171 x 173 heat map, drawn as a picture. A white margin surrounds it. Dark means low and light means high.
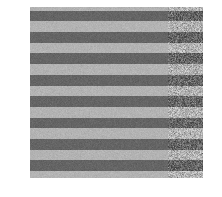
Seam: vertical, 80% of the way across, the left part calmer. Stripes: horizontal, repeating 8 times. Slope: none. Histogram: two levels.
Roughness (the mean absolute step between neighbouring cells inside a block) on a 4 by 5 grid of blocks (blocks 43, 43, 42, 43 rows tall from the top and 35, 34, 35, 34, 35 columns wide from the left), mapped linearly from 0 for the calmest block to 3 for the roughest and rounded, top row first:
0 0 0 0 3 / 0 0 0 0 3 / 0 0 0 0 3 / 0 0 0 0 3
